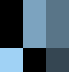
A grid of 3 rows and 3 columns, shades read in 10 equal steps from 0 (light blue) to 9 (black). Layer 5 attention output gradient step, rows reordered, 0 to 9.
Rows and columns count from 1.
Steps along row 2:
down up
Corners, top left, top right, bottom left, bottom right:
9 4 0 6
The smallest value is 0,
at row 3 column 1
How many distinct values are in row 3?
3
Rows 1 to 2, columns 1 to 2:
9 2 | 9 2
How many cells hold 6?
1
